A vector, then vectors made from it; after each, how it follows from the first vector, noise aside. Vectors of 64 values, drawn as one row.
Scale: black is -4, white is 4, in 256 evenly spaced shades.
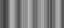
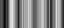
scaled up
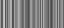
sign-scrambled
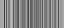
sign-scrambled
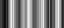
scaled up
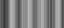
copied
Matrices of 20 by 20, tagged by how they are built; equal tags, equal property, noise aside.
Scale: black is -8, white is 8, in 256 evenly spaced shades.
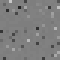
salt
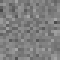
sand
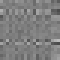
sand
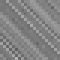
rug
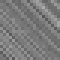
rug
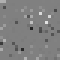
salt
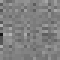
sand
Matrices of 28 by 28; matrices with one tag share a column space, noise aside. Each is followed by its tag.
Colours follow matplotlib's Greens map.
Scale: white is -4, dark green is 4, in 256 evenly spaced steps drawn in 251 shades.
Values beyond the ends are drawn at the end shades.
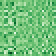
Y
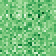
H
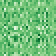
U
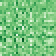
U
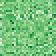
H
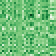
H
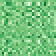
Y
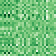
H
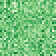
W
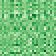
H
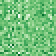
H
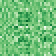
U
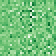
Y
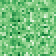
U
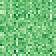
H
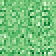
Y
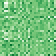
W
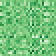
Y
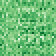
U
